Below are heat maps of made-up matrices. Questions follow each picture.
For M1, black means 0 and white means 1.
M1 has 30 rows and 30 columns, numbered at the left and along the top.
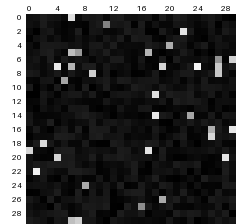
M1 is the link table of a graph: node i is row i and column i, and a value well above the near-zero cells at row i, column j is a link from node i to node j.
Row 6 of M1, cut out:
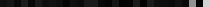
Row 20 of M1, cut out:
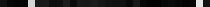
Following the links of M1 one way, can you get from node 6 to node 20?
yes
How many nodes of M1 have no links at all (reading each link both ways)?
7
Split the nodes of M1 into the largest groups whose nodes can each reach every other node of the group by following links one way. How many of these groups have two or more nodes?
3
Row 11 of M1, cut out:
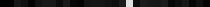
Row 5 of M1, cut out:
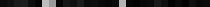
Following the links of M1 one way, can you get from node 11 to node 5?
no
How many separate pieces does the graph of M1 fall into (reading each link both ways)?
9
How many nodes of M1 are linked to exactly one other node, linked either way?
2
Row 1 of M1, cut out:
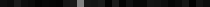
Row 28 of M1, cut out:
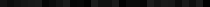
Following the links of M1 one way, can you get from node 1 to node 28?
no
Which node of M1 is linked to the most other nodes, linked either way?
node 7
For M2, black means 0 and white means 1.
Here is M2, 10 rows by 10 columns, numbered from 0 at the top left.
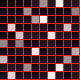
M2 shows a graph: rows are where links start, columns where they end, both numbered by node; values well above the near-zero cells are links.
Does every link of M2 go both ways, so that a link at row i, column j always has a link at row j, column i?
yes
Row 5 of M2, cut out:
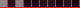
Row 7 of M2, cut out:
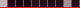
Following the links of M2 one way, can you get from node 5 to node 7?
yes
